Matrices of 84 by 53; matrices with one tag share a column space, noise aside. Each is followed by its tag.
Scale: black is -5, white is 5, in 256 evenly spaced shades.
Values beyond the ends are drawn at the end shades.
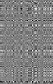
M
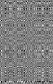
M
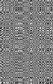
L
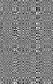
L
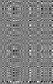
M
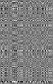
M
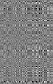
M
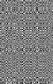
L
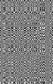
L
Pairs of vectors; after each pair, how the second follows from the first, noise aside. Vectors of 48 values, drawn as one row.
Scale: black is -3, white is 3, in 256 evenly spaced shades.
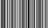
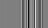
partly zeroed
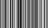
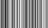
sign-scrambled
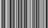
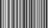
sign-scrambled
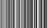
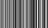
sign-scrambled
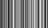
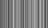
shrunk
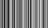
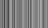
shrunk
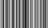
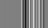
partly zeroed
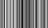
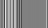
partly zeroed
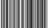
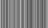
shrunk
